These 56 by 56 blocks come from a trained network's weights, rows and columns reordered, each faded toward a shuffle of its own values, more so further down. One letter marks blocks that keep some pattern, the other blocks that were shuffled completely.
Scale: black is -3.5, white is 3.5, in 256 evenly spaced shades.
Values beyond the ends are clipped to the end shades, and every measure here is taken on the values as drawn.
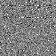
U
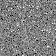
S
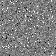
S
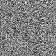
U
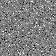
S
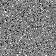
S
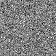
S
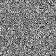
U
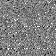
U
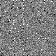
U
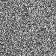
S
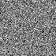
S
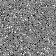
S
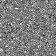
S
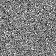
S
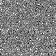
U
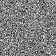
U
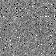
U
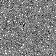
S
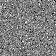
S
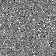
S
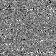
U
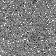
S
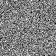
S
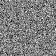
S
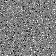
S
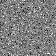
S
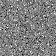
S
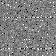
U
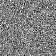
U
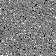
S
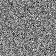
S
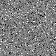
S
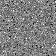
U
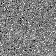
S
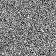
S
